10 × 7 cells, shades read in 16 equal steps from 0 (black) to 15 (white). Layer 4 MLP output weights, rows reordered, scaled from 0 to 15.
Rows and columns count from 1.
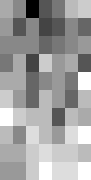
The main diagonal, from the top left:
10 5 8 12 9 6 10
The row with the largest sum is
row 10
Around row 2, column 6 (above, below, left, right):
11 8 5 6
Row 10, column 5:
13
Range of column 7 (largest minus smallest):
10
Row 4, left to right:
7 10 4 12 9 10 5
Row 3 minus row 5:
-2 -2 2 -2 -2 1 -6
